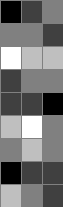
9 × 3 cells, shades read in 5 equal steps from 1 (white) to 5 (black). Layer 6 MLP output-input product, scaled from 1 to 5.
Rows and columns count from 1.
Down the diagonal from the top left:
5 3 2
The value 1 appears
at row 3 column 1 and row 6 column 2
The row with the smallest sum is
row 3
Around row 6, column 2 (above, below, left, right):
4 2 2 3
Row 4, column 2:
3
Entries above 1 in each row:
3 3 2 3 3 2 3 3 3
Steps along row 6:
down up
